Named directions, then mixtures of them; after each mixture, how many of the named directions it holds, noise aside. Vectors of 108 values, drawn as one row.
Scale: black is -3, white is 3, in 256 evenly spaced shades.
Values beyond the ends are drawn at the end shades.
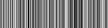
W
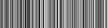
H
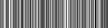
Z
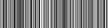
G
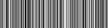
two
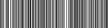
two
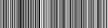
three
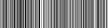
two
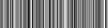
three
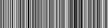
one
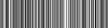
two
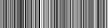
two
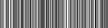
one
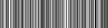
one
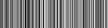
one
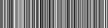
two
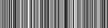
two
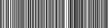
two
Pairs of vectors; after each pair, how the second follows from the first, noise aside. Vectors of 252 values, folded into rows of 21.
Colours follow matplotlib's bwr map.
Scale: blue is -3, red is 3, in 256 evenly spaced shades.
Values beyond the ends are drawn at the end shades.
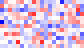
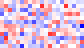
reversed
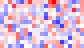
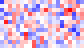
wrapped around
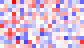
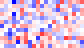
negated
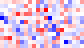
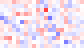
shrunk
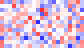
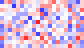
negated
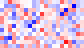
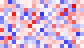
negated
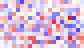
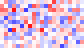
reversed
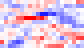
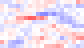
shrunk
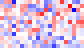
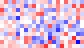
wrapped around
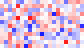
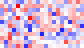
copied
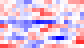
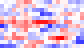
negated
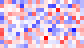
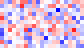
negated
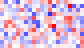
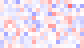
shrunk
